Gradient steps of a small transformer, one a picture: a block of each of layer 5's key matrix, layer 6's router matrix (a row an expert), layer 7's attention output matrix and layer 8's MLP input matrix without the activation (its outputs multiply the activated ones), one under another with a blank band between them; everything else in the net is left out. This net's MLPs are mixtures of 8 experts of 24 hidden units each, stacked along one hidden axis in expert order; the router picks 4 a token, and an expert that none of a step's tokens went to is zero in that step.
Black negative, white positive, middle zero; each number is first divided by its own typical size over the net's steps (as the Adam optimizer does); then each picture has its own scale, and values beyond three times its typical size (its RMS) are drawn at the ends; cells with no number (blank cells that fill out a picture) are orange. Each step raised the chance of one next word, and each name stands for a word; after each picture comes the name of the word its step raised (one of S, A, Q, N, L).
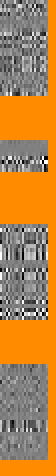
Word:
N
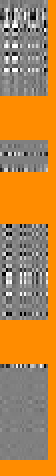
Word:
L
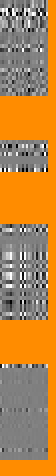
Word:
N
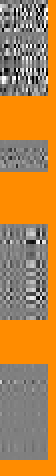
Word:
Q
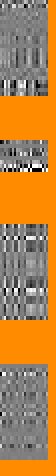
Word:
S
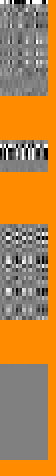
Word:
S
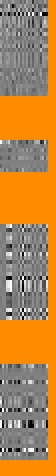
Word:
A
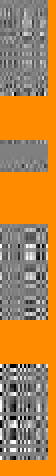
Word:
N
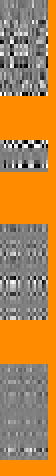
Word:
A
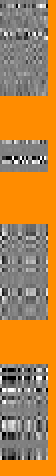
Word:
S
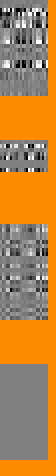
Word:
A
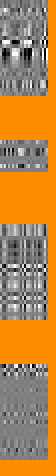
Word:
Q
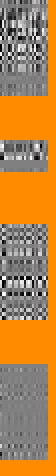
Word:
A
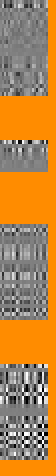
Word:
N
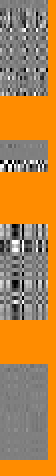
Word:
Q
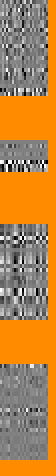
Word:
S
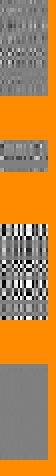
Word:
Q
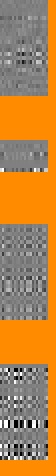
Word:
A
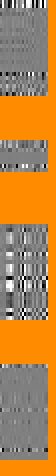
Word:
A
